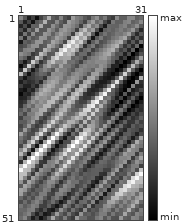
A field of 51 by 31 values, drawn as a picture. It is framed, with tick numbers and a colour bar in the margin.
No single row or column stands out from its neighbours. The grain runs diagonally up to the right. Neither half mirrors the other.
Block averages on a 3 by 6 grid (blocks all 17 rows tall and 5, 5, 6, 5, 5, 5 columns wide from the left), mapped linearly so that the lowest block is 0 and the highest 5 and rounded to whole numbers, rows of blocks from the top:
145321 | 255410 | 423135
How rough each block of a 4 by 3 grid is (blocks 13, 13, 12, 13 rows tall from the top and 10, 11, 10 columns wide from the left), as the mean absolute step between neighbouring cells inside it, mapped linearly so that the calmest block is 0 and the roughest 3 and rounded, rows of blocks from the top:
110 / 012 / 321 / 001
